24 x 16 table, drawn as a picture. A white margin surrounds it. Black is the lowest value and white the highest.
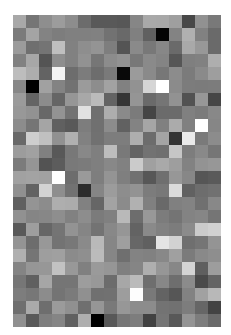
Stripes: none. Mirror symmetry: none. Histogram: heavy tails on both sides.
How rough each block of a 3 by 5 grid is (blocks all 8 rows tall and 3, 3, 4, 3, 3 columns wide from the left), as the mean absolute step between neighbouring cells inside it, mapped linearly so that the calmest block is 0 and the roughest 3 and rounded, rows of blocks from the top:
3 1 2 3 1 | 2 2 1 2 1 | 1 0 1 1 2
